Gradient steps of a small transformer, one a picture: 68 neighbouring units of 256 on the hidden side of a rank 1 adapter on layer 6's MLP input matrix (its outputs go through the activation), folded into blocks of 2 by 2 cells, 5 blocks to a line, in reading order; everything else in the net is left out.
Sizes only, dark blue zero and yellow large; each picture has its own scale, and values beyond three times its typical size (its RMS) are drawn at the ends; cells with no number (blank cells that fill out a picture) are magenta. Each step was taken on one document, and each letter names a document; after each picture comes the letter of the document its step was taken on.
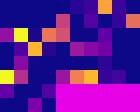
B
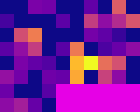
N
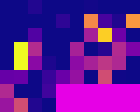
N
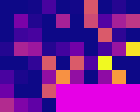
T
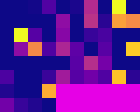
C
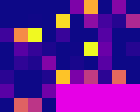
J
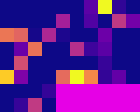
B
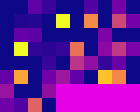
T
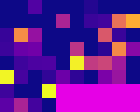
N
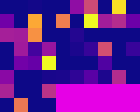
J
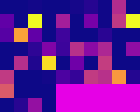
J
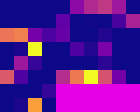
B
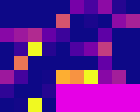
B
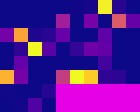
B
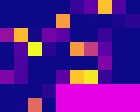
B
